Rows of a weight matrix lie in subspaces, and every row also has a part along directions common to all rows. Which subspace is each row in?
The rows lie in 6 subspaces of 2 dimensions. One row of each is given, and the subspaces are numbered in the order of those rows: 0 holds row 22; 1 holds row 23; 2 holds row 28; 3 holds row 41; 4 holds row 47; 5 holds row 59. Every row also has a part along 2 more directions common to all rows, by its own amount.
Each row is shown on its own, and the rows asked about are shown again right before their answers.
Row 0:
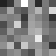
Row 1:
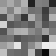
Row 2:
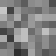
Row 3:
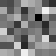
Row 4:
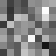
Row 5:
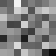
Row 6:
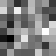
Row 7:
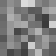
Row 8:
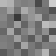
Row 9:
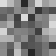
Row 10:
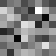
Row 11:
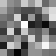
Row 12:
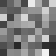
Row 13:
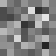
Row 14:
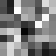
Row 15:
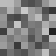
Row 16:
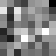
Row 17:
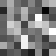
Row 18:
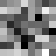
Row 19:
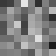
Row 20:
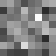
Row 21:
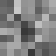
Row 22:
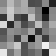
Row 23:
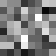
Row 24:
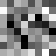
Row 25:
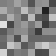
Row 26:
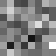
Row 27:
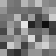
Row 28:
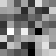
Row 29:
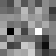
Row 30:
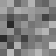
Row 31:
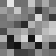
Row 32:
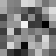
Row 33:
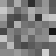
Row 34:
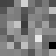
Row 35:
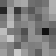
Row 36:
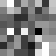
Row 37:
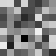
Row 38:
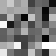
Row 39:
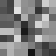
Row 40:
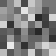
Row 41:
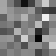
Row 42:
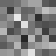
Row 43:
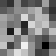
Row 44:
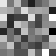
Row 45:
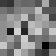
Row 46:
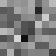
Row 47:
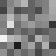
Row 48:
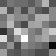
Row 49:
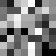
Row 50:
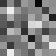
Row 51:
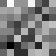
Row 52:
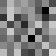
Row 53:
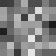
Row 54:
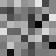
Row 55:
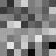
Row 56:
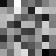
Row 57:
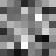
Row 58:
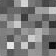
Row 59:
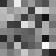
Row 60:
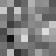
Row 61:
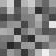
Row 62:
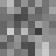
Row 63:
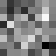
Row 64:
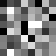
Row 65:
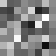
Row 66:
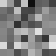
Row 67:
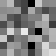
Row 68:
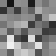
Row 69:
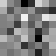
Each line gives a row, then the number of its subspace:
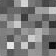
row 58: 3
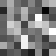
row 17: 1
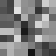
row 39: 5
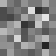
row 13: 5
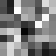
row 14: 5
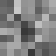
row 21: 5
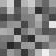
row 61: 5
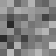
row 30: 4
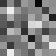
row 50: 3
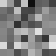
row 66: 0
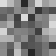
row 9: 3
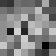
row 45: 2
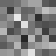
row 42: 1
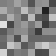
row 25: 0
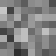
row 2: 4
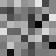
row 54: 3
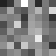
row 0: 3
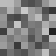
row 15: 1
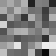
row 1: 0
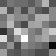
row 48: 4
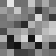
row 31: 4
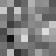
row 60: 4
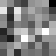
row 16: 4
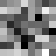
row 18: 1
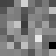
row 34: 3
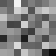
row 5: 5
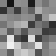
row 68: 4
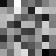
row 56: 5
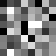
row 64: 3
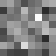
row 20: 1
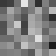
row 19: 3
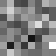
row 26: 3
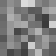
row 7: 2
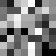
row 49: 2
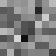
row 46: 5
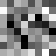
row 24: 1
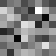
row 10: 5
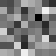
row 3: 1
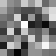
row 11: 2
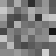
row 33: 1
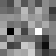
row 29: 2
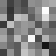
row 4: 0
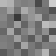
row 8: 1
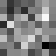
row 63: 0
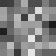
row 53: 3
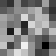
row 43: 2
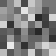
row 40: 0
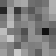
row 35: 4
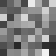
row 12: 0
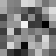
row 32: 2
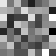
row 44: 1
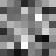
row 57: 1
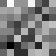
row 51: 4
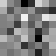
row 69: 3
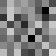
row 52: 0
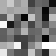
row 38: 0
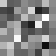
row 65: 5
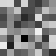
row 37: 0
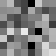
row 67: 2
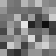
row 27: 2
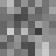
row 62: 2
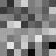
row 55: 3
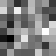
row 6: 4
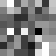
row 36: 2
